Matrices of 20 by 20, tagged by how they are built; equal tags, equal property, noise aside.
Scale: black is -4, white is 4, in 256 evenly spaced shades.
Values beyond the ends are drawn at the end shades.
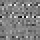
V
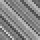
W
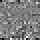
V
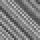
W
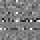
V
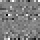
V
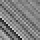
W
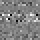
V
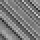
W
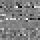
V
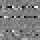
V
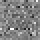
V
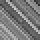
W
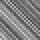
W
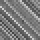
W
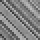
W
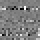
V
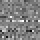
V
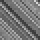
W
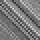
W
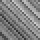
W
